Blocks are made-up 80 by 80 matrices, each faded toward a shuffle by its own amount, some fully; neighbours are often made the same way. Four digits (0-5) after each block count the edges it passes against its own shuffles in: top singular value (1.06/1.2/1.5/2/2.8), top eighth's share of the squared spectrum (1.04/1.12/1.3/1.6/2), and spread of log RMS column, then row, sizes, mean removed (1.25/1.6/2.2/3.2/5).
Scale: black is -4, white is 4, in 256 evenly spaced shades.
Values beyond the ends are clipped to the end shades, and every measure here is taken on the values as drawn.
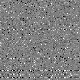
4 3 1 2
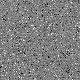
0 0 0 0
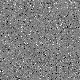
2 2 0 0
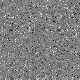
3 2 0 1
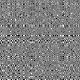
5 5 2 3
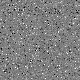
1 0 0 0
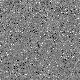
2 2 0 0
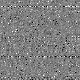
4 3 1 2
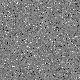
1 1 0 0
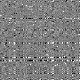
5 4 2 3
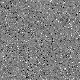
3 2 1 0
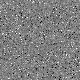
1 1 0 0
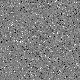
2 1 0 0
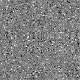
3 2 1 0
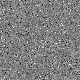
0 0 0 0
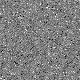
0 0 0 0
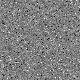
0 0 0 0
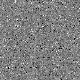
1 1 0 2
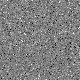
0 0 0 0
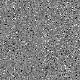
3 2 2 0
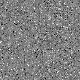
2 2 1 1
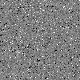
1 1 0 0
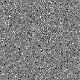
3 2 1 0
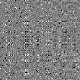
4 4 2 2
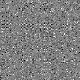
4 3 2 2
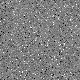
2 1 0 0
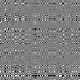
5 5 3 4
